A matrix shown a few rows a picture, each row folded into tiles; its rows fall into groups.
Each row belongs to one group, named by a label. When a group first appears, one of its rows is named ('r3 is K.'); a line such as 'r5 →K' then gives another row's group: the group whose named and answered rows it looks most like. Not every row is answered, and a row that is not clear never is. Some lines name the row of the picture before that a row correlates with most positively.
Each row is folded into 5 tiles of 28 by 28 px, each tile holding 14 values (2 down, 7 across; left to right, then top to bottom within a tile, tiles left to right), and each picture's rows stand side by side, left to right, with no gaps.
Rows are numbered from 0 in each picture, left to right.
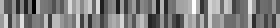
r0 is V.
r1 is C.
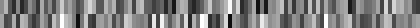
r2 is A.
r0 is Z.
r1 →V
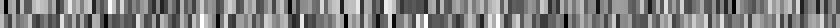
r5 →V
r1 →Z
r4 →A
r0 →C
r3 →C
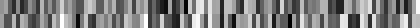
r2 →V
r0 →Z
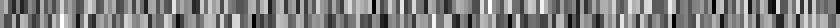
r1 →C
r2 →V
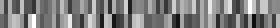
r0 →A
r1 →C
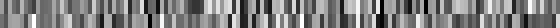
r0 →A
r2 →V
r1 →V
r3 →C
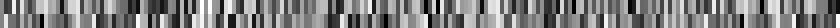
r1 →Z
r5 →C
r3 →C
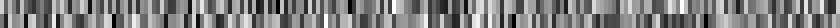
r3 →Z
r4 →C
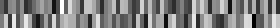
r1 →A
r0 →C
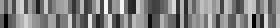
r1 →Z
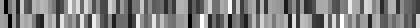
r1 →V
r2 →C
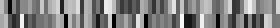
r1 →Z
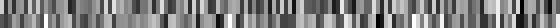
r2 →A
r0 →A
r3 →V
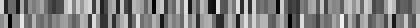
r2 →Z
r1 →A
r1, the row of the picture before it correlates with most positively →1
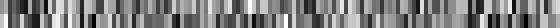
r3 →V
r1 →C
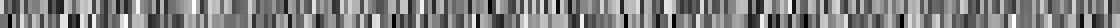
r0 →V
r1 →C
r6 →C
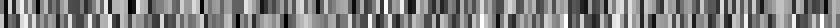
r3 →Z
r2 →A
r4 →Z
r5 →V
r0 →A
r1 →Z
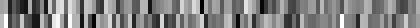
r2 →Z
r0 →Z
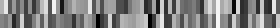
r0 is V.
